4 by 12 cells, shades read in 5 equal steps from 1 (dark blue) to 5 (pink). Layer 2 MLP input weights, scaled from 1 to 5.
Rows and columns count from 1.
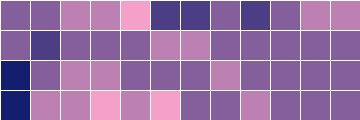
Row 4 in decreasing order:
5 5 4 4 4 4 3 3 3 3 3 1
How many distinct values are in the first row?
4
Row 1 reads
3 3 4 4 5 2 2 3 2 3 4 4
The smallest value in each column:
1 2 3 3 3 2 2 3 2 3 3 3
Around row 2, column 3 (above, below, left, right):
4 4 2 3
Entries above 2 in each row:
9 11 11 11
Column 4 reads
4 3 4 5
